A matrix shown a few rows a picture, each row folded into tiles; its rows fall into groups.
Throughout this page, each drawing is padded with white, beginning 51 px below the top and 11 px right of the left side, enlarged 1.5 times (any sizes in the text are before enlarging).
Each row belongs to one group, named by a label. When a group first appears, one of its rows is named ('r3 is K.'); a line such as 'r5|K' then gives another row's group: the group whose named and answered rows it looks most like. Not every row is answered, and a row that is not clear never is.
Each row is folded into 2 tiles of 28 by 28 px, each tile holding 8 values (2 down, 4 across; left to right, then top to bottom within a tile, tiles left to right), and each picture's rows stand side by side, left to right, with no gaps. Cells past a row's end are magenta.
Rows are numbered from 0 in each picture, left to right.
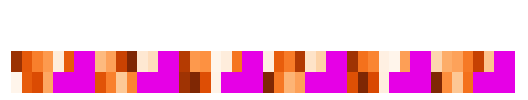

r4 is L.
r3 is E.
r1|E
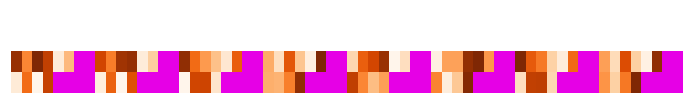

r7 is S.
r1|E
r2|L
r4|E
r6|L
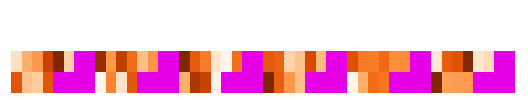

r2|L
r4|L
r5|E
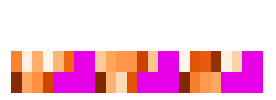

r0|S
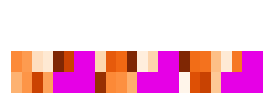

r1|E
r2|L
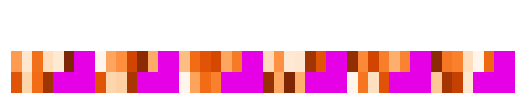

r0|S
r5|L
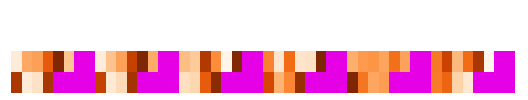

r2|S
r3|S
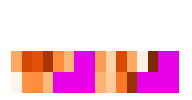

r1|S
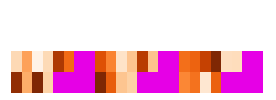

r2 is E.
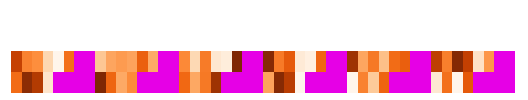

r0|L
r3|L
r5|E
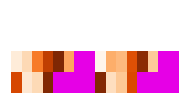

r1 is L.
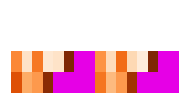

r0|S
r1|S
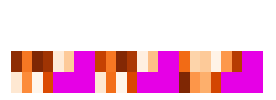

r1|E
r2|S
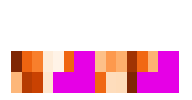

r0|L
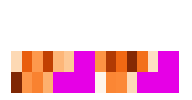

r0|E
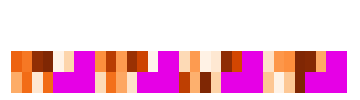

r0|E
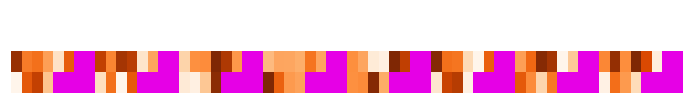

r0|L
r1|E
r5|L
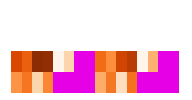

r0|E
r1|E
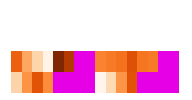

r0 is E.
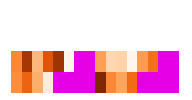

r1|S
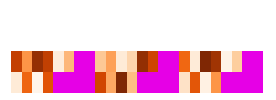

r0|E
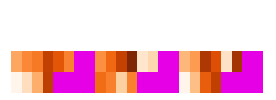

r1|E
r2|S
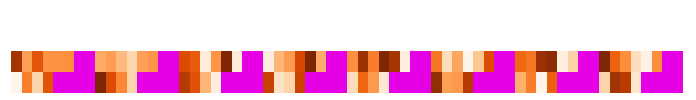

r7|L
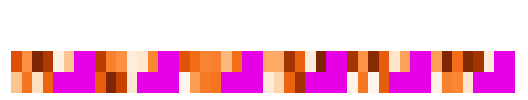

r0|E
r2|L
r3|S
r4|E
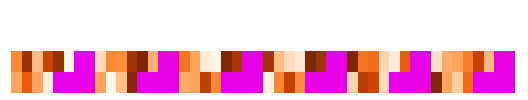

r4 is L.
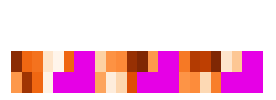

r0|L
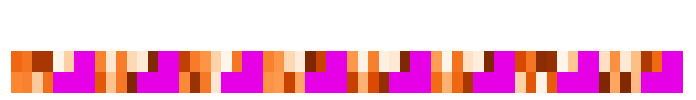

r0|E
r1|S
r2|L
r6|E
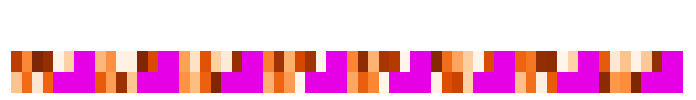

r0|E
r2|S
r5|L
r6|E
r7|S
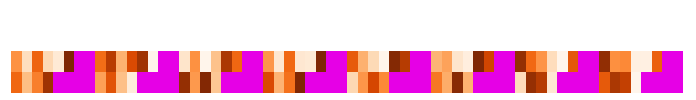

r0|S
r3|S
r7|L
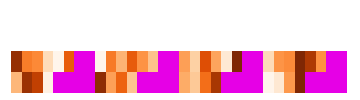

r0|L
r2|S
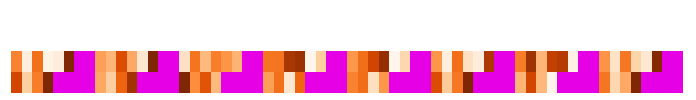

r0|S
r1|S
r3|E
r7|S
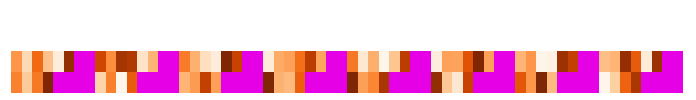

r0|S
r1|E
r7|S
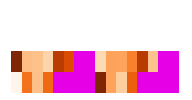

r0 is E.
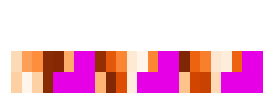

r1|L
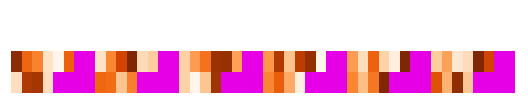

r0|L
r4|S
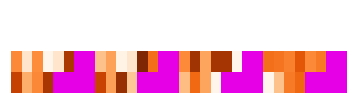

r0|S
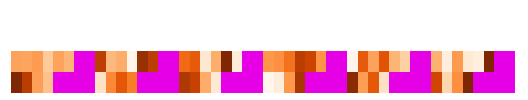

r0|L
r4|E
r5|S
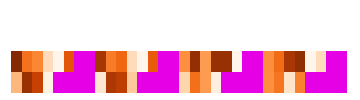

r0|L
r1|L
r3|E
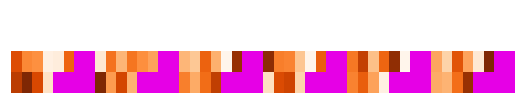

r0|L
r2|S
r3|L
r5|S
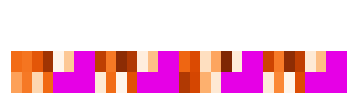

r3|E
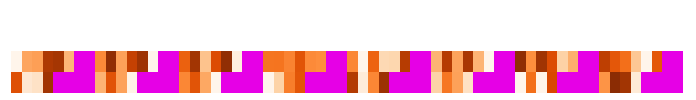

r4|S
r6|E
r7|L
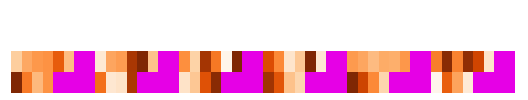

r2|S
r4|L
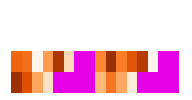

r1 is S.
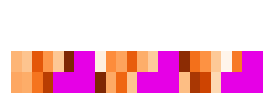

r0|S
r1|E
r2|L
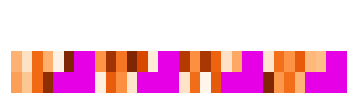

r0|S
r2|E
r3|E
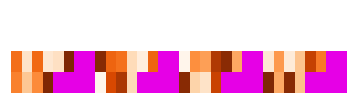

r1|L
